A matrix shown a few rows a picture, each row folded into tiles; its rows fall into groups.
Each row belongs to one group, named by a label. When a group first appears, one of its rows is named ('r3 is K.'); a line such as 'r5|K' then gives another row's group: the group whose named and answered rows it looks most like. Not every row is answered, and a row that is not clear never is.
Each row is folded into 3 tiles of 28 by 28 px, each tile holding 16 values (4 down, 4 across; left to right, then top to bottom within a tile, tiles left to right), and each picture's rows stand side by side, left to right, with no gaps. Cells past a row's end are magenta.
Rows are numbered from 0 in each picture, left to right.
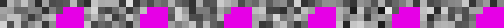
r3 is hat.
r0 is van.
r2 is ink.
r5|hat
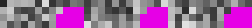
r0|van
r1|ink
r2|hat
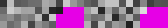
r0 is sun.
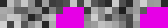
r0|van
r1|ink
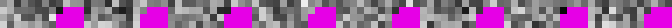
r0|hat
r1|ink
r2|sun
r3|ink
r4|van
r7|hat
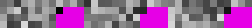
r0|sun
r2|hat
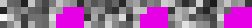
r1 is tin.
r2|ink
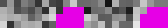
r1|ink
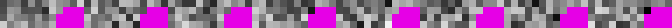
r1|sun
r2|ink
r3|hat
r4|tin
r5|tin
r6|sun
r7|sun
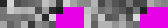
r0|sun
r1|hat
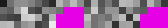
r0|tin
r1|sun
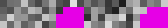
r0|van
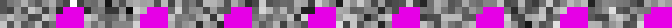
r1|ink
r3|sun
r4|van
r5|tin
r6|tin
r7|tin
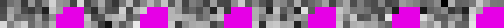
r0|ink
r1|tin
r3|hat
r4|hat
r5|ink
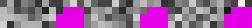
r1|ink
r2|van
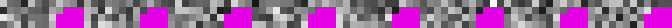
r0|ink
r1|hat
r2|sun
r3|tin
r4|hat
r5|van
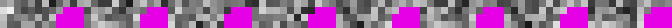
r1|ink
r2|sun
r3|sun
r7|ink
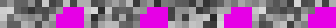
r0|hat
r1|hat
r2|tin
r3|hat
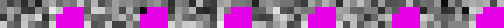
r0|tin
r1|sun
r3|tin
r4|van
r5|ink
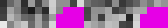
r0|ink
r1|tin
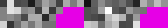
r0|sun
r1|tin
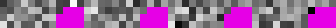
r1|hat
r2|sun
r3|sun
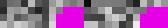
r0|ink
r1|tin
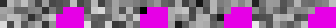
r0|van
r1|sun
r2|sun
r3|tin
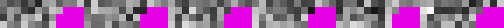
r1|sun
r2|hat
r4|ink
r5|hat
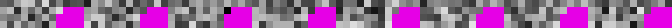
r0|van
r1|van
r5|tin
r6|tin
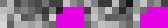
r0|hat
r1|ink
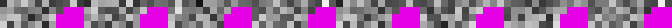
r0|van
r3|van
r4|van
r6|tin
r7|van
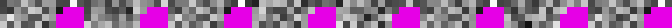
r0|van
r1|ink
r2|van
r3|van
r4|van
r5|van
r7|van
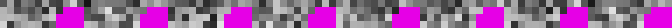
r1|tin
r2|tin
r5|tin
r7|tin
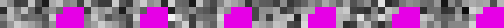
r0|ink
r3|tin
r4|hat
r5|ink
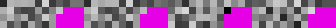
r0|van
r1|van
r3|van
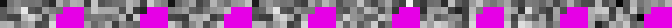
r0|tin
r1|sun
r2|tin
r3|tin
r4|van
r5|ink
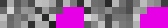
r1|ink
